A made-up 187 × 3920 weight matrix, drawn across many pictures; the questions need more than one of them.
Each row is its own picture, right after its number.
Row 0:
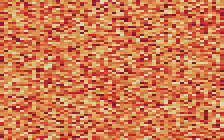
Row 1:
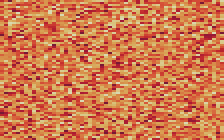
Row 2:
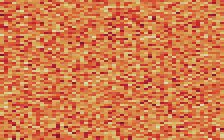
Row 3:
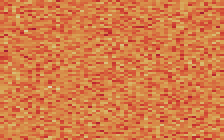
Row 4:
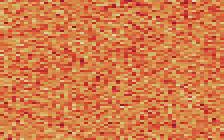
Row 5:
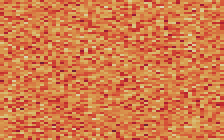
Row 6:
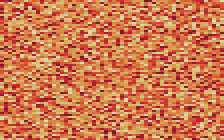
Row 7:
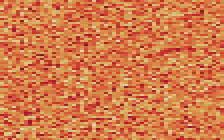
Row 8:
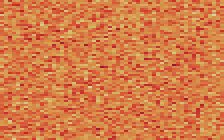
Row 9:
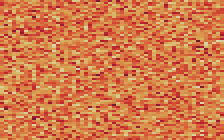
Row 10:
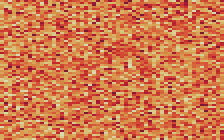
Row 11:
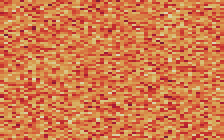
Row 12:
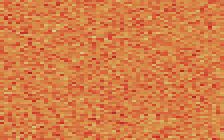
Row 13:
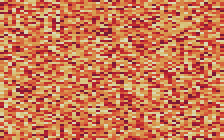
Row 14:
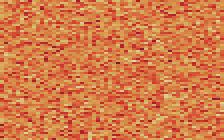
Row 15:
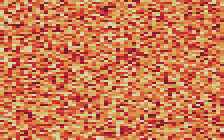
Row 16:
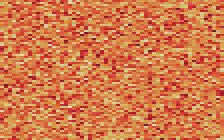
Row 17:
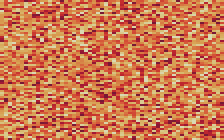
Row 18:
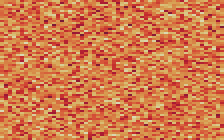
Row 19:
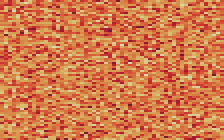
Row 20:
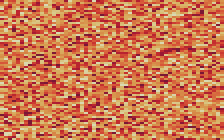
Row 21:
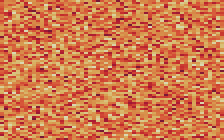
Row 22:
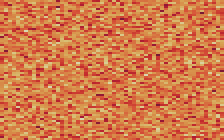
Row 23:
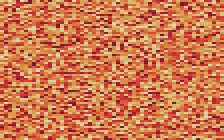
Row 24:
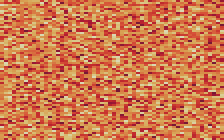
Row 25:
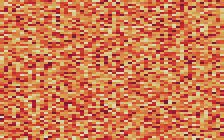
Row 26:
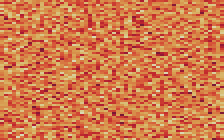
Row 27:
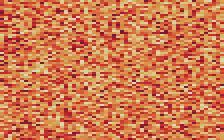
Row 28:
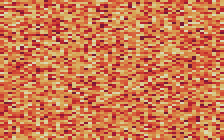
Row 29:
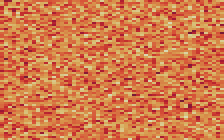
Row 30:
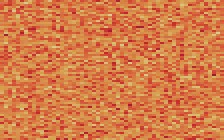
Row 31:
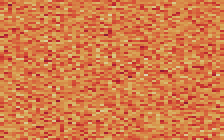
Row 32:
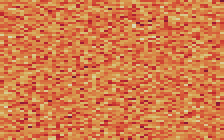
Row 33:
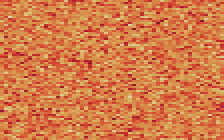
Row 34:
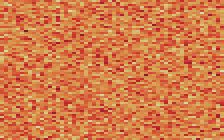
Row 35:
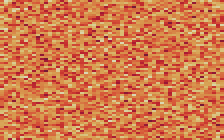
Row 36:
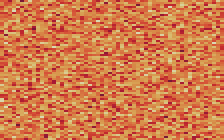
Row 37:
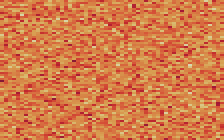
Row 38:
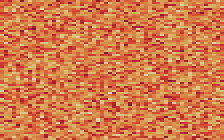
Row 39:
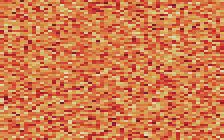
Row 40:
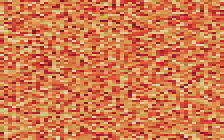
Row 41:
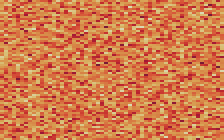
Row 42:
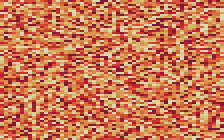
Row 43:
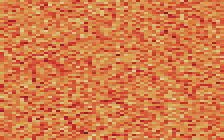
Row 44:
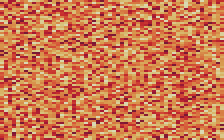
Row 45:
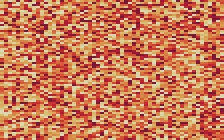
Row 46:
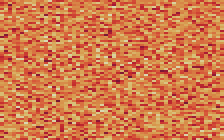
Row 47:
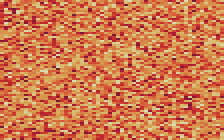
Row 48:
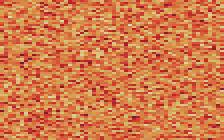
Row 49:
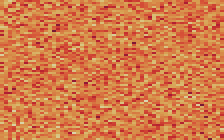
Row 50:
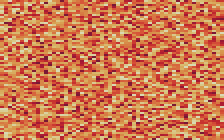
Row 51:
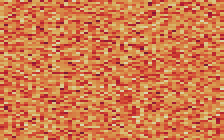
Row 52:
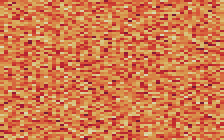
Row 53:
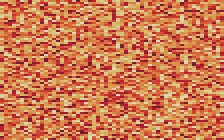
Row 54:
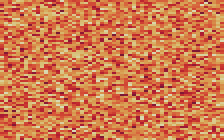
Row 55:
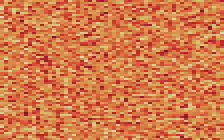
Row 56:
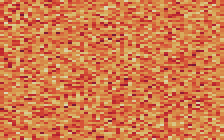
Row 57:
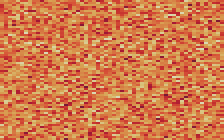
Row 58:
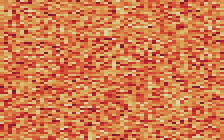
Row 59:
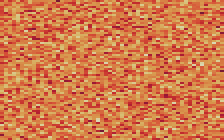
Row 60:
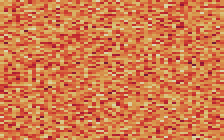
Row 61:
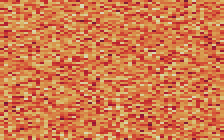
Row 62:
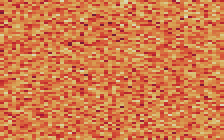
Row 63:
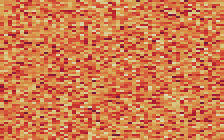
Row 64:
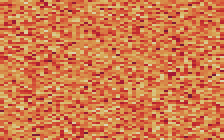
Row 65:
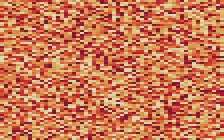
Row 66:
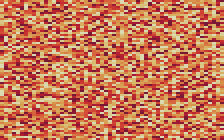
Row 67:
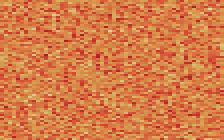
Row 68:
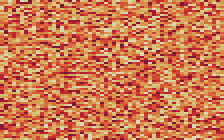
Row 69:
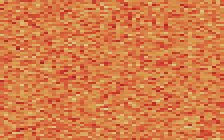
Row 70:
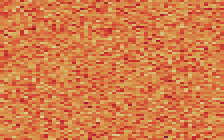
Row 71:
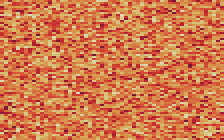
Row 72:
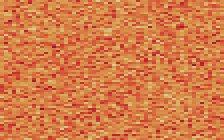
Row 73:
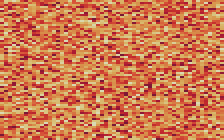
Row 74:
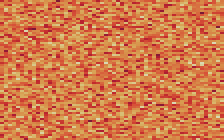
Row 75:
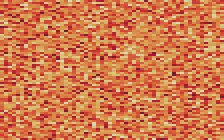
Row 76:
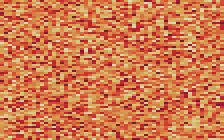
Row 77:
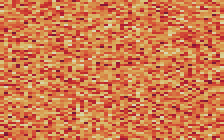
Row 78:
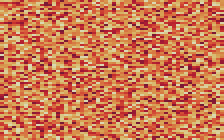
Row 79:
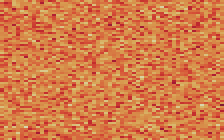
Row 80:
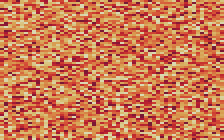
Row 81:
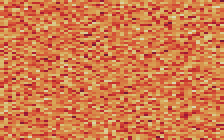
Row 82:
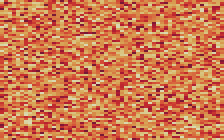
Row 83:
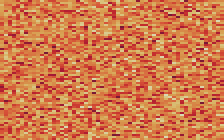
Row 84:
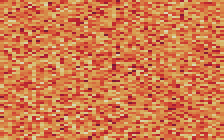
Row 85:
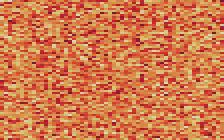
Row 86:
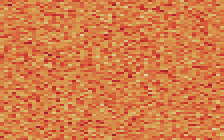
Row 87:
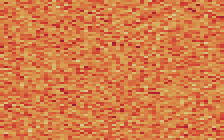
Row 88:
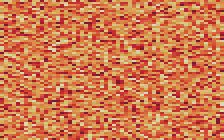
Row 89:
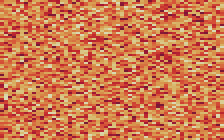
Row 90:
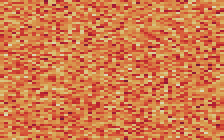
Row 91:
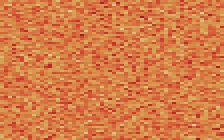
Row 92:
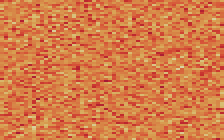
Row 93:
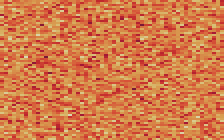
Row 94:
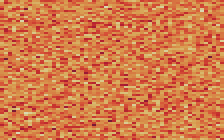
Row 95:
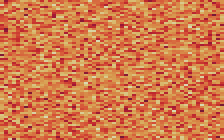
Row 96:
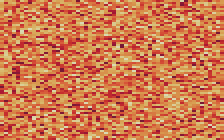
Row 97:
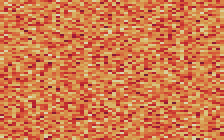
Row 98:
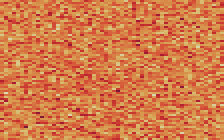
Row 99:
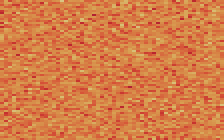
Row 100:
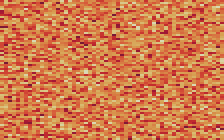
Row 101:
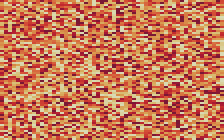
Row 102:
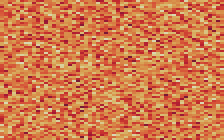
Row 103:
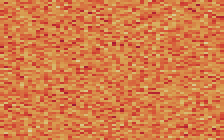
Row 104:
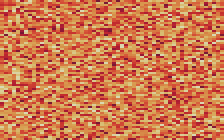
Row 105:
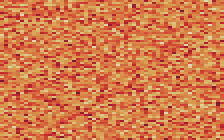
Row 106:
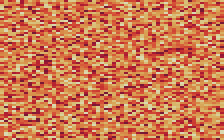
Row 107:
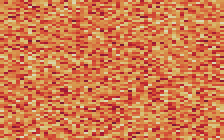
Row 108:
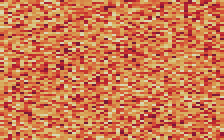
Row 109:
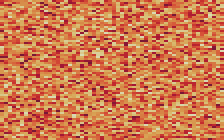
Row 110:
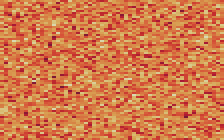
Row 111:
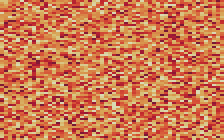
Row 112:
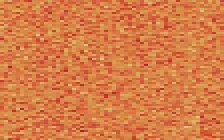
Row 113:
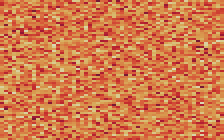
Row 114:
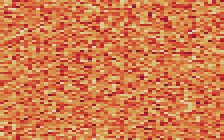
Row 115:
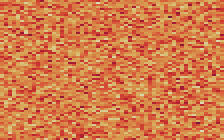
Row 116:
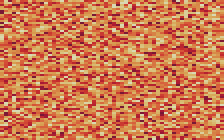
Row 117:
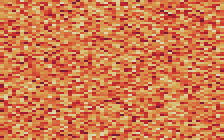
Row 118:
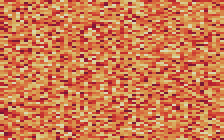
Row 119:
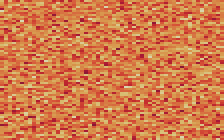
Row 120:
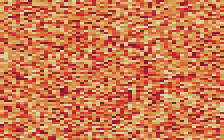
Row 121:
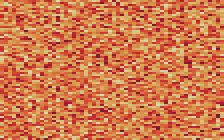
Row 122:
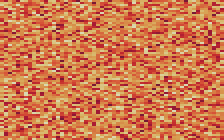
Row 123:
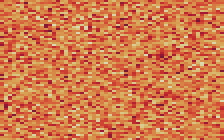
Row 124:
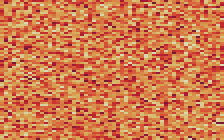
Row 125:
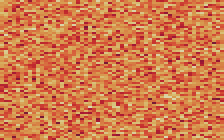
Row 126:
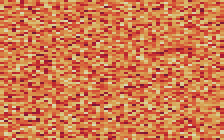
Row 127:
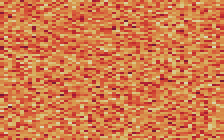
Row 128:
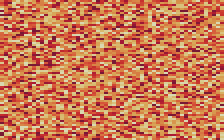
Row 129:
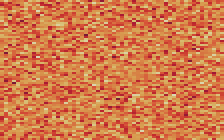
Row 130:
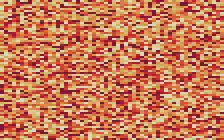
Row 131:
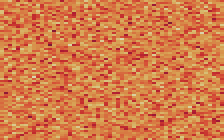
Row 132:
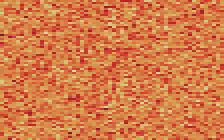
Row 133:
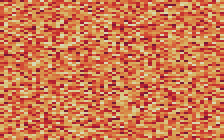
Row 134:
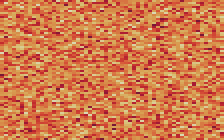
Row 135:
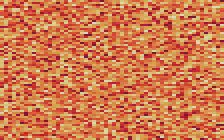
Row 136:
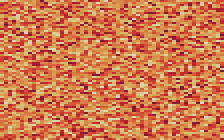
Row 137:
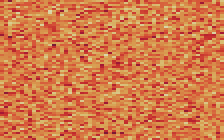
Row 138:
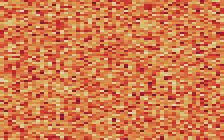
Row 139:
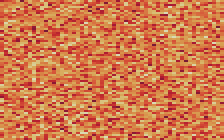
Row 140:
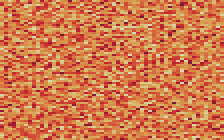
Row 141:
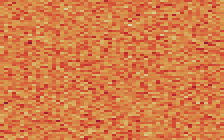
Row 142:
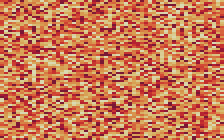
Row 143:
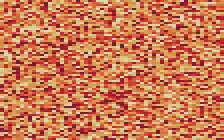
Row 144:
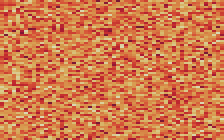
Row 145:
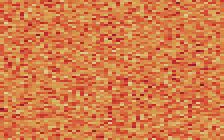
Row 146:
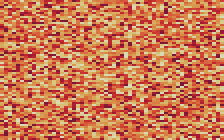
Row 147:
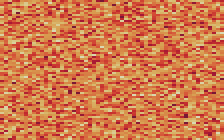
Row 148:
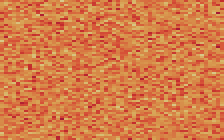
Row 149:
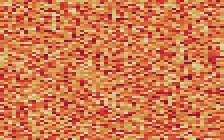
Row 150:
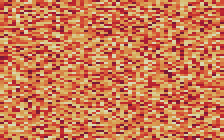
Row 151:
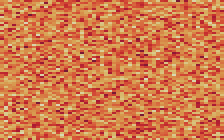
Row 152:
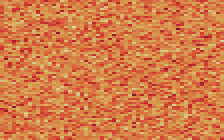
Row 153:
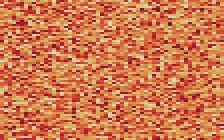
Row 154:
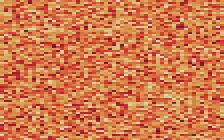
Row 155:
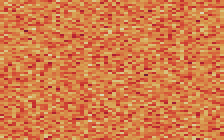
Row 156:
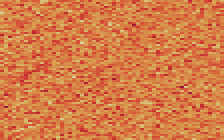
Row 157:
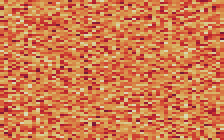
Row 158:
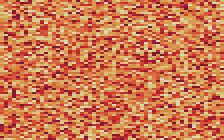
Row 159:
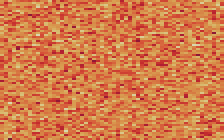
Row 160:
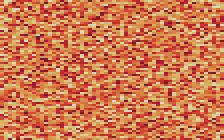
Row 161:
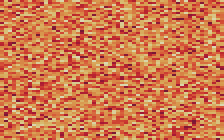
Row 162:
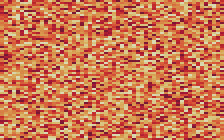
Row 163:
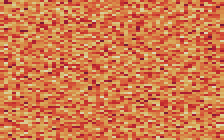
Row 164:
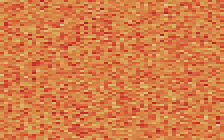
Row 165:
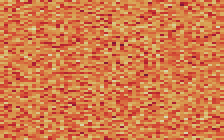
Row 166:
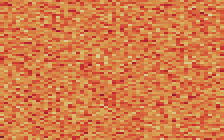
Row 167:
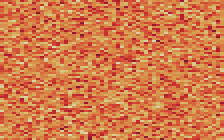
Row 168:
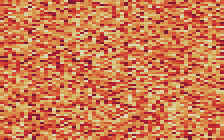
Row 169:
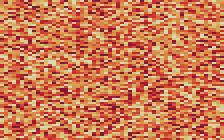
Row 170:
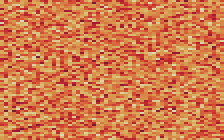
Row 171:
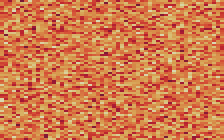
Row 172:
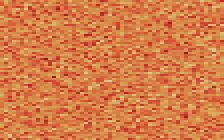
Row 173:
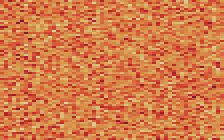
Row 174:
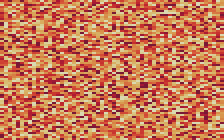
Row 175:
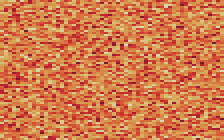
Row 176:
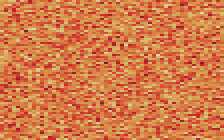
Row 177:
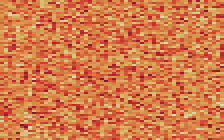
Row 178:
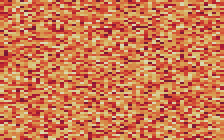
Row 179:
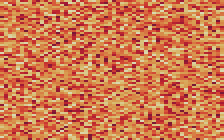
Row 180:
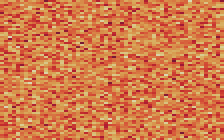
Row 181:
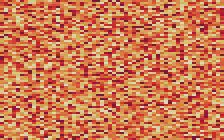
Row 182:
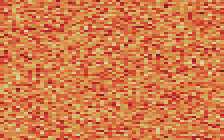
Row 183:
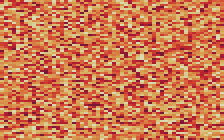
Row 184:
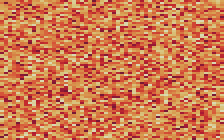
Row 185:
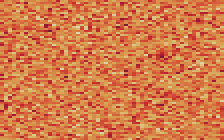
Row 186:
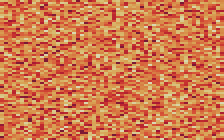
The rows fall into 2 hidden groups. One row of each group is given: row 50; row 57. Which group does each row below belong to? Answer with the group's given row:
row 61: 50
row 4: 50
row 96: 57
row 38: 57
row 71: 50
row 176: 57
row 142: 57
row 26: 50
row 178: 57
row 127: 57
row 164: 57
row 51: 57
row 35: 50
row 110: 50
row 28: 50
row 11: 57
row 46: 57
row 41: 57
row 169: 57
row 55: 50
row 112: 50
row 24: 50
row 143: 57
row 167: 57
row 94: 50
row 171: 57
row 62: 50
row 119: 50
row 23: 57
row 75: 50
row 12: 50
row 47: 50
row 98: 50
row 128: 50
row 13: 57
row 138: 50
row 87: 57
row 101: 57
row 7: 50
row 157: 50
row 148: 50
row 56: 50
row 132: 50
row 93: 50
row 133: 57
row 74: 57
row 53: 57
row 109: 57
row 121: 57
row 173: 50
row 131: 50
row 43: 57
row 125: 57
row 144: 57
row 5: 50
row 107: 57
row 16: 57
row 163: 50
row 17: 50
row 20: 50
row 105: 50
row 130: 57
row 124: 50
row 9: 57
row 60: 57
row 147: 50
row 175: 57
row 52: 57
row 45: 50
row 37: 50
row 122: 50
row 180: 50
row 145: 50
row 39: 57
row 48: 57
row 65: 57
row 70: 57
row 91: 57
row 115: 57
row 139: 57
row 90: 50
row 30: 57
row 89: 57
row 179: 57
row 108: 50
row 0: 57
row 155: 57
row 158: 57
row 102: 57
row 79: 50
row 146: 50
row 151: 50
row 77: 50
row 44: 50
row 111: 57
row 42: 57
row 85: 50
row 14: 57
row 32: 50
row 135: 50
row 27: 50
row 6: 50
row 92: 50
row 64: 57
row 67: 57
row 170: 50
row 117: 57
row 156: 50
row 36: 57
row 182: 57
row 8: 50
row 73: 50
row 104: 57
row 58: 57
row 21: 57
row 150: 57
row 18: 57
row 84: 57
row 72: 57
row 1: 50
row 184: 57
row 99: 50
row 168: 57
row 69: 50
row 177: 50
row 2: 50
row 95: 50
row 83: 57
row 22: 57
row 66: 50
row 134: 57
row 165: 57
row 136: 57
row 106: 50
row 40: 50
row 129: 50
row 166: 57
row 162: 57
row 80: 50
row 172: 50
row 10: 50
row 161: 50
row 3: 57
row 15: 50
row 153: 50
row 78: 50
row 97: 57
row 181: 57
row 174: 57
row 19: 57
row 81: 50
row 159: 50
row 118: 50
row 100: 50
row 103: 57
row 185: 57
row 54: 50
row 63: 57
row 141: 57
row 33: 57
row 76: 50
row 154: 57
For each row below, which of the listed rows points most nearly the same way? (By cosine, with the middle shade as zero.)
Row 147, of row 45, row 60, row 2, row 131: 45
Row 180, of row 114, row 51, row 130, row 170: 170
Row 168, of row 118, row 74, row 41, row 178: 178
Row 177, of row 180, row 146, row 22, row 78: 78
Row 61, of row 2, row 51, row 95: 95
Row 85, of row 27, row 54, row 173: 54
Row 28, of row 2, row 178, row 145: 145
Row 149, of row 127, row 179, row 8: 179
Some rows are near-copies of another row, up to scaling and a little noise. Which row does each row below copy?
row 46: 31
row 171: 36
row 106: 126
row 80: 61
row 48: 109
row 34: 121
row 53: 186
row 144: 104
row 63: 83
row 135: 81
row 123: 185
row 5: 76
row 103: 87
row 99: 116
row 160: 35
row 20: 7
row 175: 176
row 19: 30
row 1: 137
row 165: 23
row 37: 105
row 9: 113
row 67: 149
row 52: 141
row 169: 107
